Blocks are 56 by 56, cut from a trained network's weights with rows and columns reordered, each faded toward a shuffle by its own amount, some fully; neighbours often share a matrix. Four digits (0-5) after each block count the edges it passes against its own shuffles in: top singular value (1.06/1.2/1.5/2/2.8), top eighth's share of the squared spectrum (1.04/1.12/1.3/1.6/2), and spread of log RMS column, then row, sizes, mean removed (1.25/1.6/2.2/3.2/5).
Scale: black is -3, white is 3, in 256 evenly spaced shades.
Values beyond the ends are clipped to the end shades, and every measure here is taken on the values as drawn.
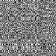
4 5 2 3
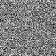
3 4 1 2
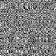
4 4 2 2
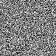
0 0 0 0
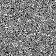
0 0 0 0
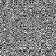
4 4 2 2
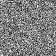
0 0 0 0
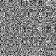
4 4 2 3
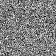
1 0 0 0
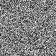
0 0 0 0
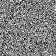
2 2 0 0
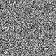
3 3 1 1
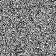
2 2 0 0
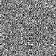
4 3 2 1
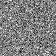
0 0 0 0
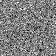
0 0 0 0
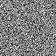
0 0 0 0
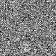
3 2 0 1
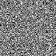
3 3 1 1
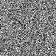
3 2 0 0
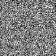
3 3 1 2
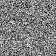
2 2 0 0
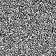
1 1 0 0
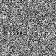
3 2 0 1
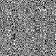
3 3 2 2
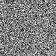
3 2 0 1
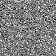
2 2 0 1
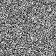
2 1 0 0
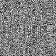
3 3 1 1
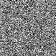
1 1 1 0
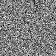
2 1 0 0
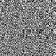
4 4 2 2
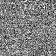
2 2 0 0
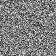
1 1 0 0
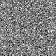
3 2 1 0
